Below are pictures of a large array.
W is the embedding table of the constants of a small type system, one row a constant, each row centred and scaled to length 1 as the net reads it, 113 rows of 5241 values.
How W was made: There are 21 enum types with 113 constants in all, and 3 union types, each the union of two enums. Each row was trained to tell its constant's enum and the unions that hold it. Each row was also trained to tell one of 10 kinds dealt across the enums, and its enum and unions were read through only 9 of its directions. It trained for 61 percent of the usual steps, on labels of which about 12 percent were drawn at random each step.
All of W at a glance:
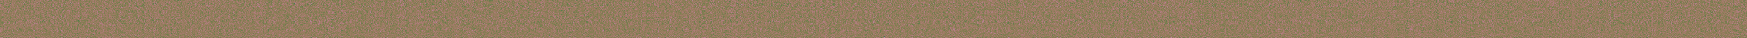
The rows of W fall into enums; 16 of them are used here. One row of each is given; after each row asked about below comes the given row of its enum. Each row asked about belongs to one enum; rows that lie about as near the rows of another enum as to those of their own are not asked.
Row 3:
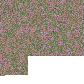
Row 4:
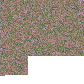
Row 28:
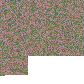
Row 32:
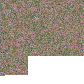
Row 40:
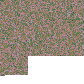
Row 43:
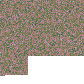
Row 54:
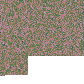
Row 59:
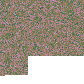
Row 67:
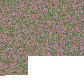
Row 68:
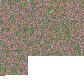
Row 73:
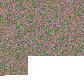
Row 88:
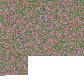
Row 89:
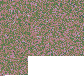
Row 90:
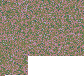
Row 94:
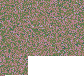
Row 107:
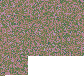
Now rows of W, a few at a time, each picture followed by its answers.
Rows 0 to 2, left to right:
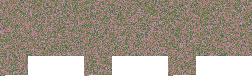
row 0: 88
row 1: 89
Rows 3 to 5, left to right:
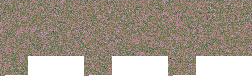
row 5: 67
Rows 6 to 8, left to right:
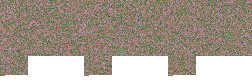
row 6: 107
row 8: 54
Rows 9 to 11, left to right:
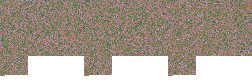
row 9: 90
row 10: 40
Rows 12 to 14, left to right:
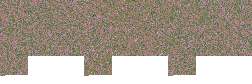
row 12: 40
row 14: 3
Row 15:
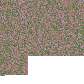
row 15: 90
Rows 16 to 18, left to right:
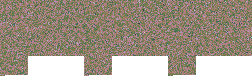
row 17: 94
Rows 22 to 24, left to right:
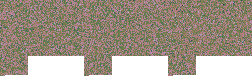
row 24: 88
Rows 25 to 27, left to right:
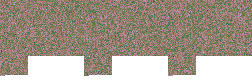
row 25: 89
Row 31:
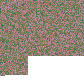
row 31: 90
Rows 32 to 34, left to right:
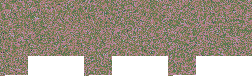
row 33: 3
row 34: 4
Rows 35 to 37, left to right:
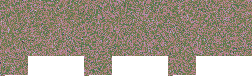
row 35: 89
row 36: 54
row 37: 4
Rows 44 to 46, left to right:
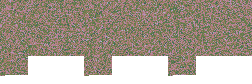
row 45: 90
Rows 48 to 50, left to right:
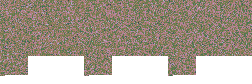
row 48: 73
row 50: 90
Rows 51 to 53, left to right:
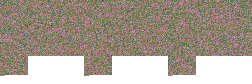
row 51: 67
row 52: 67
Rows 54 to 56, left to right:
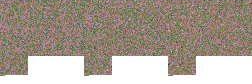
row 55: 40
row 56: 54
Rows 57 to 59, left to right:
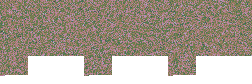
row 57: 32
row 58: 4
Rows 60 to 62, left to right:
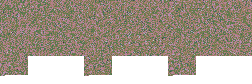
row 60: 3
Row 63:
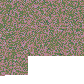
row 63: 59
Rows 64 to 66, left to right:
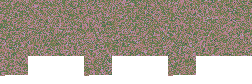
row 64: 59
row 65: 67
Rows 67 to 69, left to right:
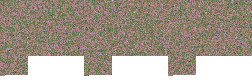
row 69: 54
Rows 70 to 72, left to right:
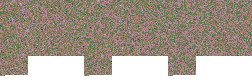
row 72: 3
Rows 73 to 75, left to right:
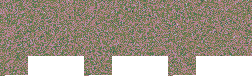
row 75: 32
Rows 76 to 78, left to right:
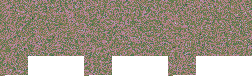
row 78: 40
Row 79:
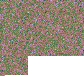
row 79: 32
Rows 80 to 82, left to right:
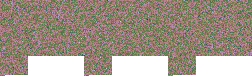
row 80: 4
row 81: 4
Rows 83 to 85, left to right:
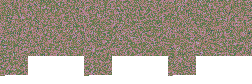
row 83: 54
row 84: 4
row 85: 88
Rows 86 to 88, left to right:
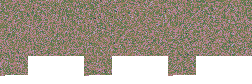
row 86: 59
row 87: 32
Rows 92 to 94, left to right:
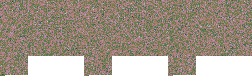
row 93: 43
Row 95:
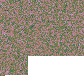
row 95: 88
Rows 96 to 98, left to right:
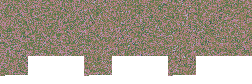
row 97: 54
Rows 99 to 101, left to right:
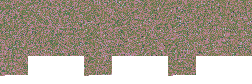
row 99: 59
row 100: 94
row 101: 88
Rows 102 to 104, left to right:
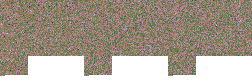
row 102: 88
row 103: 40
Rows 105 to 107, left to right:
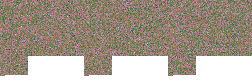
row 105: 3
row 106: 43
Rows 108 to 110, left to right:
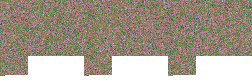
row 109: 94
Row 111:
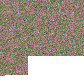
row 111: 73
